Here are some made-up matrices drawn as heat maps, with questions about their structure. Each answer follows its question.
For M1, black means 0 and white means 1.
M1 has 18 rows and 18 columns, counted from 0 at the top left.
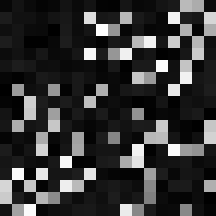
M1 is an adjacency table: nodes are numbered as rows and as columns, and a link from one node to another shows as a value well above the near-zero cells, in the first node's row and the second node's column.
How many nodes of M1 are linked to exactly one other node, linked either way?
0
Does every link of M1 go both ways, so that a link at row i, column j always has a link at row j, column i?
yes
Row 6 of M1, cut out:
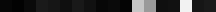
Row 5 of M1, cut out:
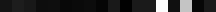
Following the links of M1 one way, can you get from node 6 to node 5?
yes
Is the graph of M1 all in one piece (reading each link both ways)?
yes
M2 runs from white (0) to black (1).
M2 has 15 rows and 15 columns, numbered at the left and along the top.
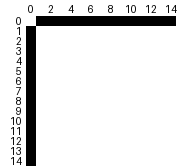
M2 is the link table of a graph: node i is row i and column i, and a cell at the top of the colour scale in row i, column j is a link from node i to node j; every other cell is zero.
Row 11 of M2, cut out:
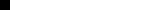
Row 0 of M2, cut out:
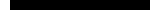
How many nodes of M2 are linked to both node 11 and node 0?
0
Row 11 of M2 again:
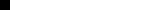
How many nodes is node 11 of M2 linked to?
1
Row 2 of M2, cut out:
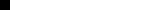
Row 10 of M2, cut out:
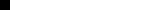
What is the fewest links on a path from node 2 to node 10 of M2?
2
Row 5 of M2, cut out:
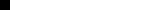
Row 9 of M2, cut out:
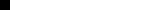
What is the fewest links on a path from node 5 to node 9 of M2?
2
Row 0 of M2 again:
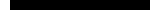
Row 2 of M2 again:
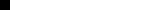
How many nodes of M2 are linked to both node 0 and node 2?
0
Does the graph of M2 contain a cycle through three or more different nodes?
no
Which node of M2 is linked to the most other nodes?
node 0
